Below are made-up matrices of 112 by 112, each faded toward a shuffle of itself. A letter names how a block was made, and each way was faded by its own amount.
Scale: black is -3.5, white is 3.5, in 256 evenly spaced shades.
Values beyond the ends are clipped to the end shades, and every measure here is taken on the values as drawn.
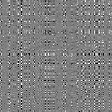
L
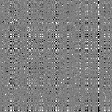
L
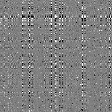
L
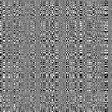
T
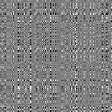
T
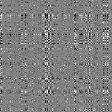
L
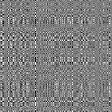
T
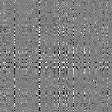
L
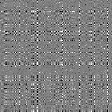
L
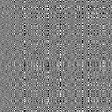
T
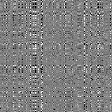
L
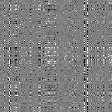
L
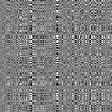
T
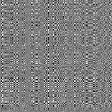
T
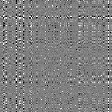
L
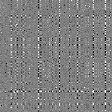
L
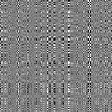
T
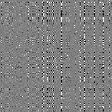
L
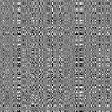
T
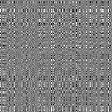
T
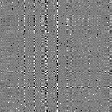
L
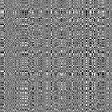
T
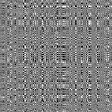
T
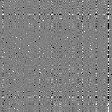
L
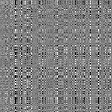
T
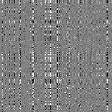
L
